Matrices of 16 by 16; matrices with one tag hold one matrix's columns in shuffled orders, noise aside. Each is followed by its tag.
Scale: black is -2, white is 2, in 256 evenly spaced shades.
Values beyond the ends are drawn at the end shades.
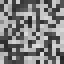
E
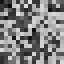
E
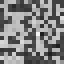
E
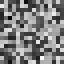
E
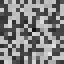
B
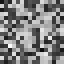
E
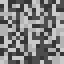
E
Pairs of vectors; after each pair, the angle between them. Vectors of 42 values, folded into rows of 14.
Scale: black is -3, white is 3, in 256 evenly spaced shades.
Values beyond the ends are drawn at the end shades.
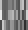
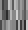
partly aligned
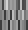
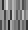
nearly parallel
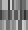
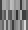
partly aligned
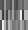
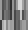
partly aligned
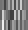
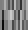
nearly opposite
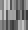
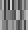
partly opposed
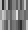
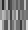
nearly parallel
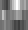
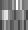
partly aligned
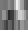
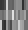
orthogonal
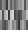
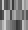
orthogonal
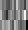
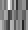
partly opposed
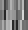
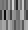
partly aligned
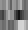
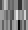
partly opposed
